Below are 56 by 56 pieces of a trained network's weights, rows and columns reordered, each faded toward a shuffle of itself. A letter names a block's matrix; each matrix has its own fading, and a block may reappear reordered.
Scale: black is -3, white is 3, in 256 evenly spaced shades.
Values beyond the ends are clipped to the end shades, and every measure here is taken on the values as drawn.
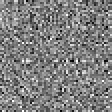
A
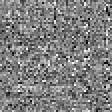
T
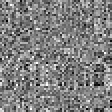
A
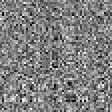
A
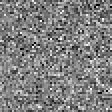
T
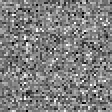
T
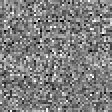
T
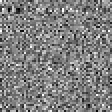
A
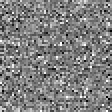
T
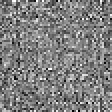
A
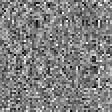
A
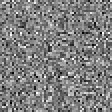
A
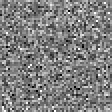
T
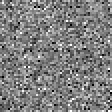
T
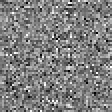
T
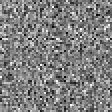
A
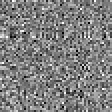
A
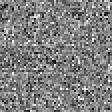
T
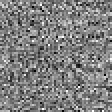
A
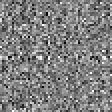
A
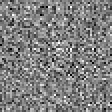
A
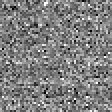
T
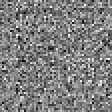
T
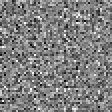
T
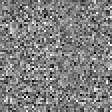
T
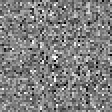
T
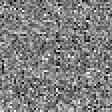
T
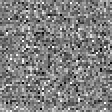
T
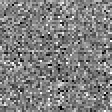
T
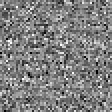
T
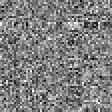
A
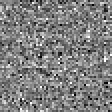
T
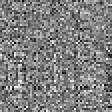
A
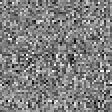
A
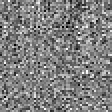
A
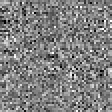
A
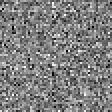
T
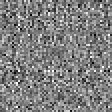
A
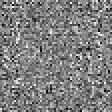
T
